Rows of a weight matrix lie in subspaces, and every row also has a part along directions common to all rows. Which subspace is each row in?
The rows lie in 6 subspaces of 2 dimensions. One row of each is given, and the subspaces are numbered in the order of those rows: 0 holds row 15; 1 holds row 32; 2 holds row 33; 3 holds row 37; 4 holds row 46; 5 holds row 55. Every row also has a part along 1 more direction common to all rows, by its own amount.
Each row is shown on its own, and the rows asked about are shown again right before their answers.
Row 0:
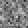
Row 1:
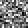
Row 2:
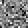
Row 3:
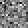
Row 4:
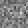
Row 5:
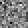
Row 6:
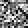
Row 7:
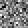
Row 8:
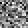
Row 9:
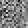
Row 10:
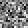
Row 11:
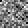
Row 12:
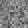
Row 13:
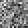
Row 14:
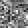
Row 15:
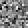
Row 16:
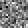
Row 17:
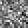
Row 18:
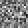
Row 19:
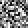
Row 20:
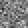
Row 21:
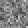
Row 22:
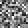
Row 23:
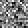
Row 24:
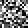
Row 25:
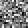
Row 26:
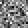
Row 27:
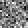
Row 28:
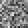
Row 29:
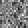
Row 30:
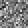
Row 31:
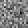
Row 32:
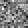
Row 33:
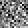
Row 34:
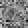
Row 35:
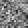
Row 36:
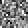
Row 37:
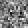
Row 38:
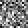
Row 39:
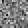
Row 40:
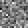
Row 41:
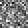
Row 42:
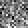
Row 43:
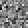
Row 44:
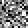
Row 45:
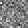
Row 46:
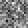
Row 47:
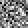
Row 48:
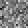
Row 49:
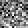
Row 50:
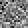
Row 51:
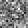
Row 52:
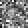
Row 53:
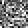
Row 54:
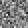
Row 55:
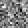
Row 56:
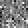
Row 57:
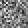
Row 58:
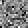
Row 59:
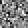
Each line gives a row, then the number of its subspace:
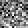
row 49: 2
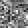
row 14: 1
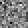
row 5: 1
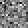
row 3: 1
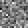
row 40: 0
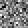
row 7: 5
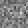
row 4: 3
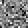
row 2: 4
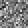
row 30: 5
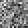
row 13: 3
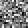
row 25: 2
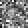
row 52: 2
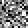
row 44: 4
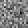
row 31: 3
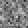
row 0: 5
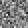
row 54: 0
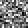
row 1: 2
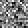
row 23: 4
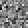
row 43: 0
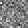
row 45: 2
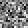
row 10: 3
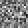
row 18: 3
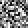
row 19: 3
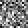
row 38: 2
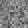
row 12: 3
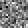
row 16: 0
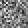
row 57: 5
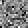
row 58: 4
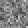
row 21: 5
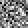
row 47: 3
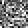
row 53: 4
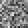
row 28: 3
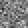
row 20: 1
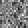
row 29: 4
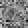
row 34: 2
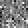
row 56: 2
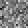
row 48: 5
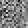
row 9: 5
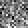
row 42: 2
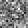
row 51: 4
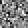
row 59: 0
